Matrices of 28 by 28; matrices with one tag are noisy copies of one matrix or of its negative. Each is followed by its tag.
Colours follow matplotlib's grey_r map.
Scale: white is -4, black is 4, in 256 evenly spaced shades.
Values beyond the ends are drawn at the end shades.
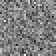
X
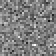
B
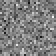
X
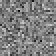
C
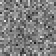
X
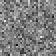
X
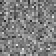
X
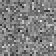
C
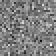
C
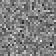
C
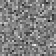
B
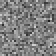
B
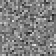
B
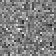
C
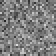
X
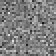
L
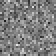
X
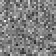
X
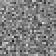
L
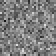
X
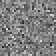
C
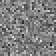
C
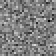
B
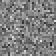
C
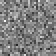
X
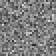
B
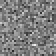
B
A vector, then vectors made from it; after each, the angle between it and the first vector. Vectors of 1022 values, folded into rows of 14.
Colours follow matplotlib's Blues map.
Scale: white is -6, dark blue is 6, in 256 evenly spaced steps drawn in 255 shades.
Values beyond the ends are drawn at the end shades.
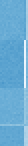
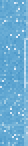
partly aligned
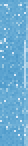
partly aligned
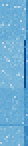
nearly opposite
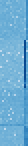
nearly opposite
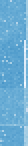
nearly parallel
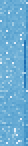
partly opposed
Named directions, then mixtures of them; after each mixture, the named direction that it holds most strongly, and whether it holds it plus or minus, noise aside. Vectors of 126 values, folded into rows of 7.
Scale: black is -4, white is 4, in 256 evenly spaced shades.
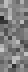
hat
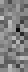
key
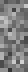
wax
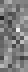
key, minus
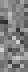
hat, plus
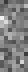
wax, plus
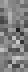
hat, plus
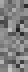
key, plus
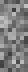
wax, plus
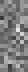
key, minus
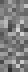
key, minus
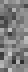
wax, minus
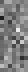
key, minus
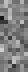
hat, plus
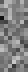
hat, plus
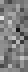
key, plus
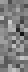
key, plus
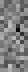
key, plus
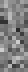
hat, plus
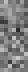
hat, plus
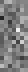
key, minus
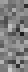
key, plus
